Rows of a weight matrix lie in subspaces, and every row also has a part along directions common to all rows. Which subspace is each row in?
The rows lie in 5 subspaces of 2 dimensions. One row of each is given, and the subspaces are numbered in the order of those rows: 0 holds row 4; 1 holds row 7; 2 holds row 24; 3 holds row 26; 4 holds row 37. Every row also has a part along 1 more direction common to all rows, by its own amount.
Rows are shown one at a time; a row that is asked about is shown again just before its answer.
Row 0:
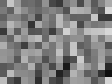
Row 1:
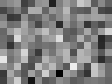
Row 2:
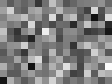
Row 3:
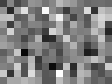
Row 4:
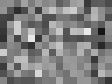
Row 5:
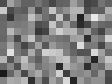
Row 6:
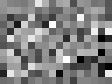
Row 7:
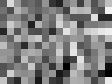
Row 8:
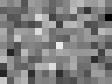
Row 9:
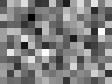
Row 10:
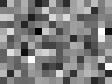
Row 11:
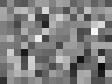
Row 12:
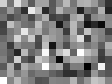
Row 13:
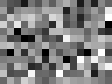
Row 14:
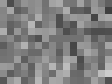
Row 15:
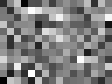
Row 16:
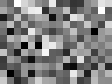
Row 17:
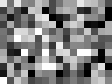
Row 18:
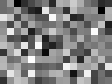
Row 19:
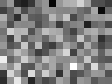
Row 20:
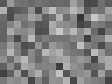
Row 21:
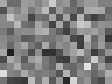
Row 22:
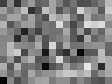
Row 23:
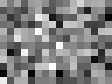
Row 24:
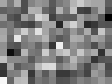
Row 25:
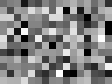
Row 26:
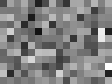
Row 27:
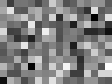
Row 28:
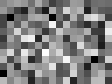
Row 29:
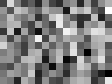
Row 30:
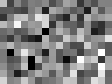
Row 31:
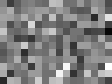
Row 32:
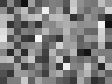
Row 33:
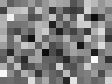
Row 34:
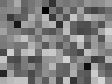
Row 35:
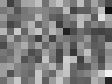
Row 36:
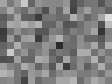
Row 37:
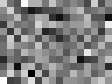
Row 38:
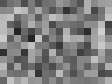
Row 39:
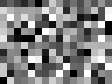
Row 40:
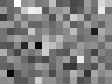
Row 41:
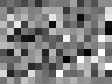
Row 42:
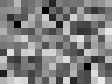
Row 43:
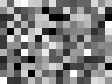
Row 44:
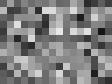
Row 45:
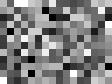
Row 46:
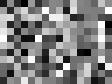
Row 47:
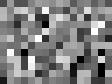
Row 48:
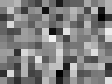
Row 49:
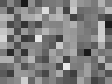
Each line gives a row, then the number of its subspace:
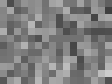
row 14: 1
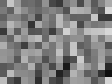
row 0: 1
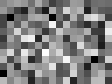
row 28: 0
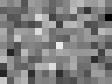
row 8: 2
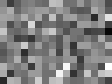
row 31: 1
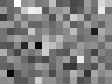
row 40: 4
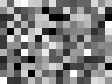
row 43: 4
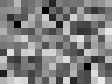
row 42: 0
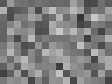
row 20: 0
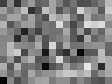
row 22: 2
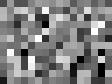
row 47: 3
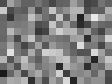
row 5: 0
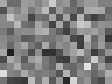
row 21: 0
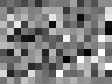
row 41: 3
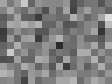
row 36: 2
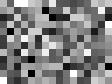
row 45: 4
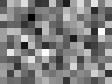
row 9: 3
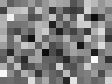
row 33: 0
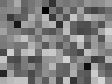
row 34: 0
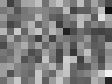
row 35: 1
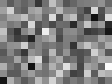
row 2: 1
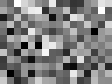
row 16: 4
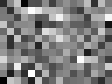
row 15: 4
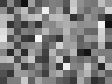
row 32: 2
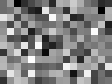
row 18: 4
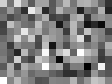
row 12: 2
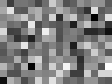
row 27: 1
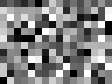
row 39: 1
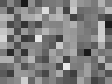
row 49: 2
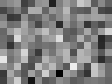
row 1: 4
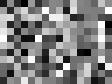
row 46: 2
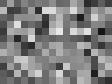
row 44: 0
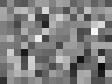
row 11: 3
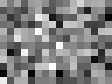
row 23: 2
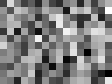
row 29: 1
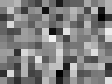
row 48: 1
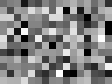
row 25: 2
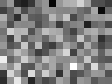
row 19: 4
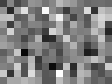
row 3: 1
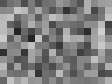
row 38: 0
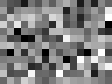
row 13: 3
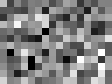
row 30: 3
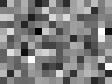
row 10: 3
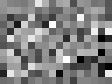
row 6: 3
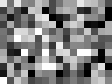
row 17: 2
